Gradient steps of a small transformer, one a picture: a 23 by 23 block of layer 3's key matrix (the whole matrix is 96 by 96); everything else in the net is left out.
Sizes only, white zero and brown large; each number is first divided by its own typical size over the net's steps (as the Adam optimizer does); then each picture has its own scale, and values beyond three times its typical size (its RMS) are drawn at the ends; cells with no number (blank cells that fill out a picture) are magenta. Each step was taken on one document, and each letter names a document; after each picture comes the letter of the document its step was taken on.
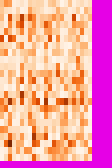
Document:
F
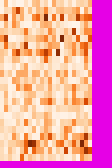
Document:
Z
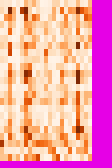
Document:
Z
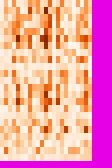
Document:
Z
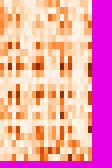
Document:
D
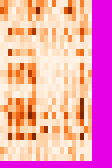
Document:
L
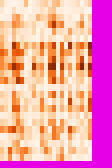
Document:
D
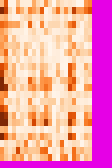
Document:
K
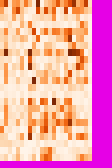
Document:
L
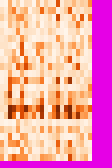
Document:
D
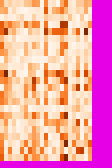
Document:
Z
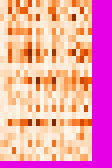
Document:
F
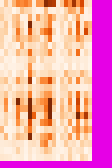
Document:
L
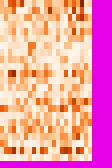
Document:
Z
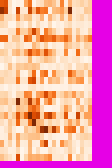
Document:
L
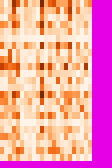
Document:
D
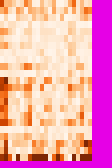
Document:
K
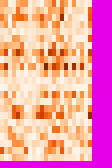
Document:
D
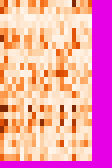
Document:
K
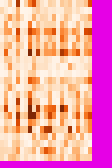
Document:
L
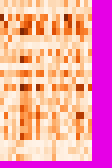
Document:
F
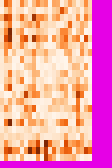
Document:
Z
